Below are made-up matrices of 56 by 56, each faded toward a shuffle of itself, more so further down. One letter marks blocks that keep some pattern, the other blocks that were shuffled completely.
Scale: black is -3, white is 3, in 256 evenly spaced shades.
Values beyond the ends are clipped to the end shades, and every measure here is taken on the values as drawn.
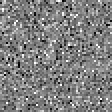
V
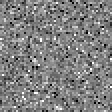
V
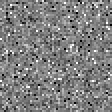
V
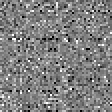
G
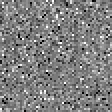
V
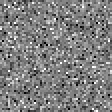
V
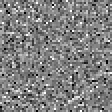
V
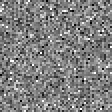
V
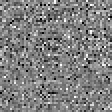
G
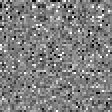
G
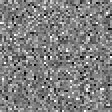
G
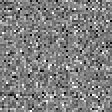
G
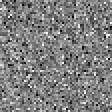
V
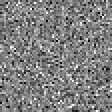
V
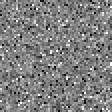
V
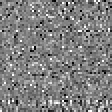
G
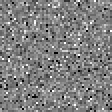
V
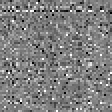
G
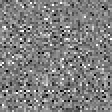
G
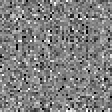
G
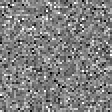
V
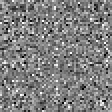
G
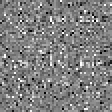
G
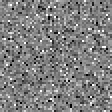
V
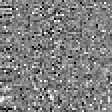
G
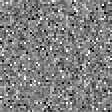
V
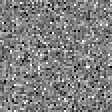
V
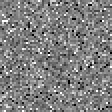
V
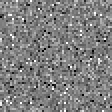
V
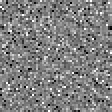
V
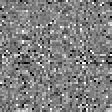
G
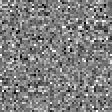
G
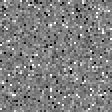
V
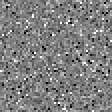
V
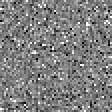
V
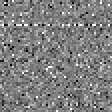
G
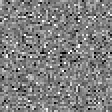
G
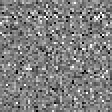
G
